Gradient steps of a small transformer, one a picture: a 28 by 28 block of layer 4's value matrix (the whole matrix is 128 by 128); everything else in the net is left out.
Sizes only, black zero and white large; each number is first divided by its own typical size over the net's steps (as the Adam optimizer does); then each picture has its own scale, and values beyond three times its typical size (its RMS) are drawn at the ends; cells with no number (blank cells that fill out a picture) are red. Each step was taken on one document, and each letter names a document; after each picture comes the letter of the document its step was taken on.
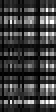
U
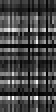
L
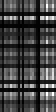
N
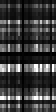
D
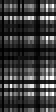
N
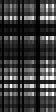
N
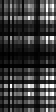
N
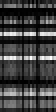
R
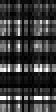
D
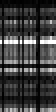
R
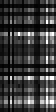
U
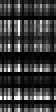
D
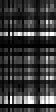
U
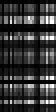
U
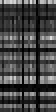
R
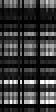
R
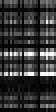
U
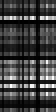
N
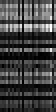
L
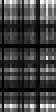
N
